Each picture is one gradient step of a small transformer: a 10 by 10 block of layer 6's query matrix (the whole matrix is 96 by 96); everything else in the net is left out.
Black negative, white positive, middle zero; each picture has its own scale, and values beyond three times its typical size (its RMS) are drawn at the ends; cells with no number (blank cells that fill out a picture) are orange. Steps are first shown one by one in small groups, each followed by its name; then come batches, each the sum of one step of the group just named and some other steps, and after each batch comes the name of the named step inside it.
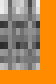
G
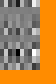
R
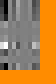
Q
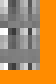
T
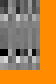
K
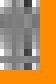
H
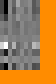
Q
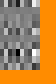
R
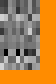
K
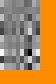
H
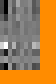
Q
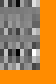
R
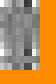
H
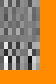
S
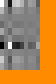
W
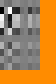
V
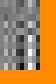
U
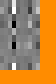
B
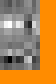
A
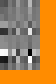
B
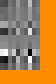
W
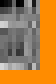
B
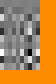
V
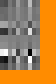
A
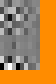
B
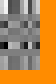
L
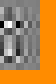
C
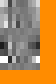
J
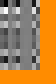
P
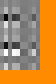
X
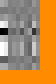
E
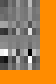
C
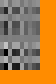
J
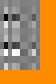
X
